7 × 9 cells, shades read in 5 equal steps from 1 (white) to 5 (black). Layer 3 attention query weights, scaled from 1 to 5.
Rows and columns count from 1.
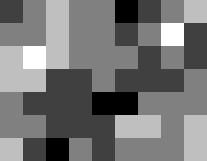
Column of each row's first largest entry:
6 6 7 3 5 3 3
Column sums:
19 20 23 24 25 26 23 20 20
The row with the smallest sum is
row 3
